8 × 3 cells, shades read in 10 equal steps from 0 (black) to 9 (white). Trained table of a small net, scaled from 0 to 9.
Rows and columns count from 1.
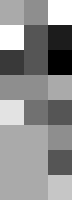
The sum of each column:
48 38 34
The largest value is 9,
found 2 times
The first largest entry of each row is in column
3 1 2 3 1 1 1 3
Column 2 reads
5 3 3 5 4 6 6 6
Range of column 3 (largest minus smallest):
9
